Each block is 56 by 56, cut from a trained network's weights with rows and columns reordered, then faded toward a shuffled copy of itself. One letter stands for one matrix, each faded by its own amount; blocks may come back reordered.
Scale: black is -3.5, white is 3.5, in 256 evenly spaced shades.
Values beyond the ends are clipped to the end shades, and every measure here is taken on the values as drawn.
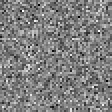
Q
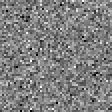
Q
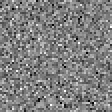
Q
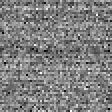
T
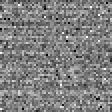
T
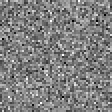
Q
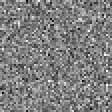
Q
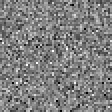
Q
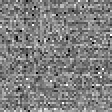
T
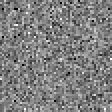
Q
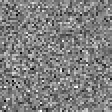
Q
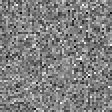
Q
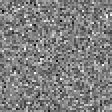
Q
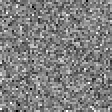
Q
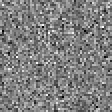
Q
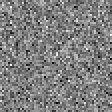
Q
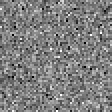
Q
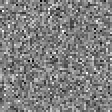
Q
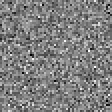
Q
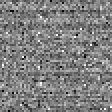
T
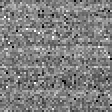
T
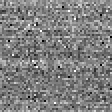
T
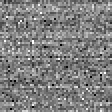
T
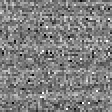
T
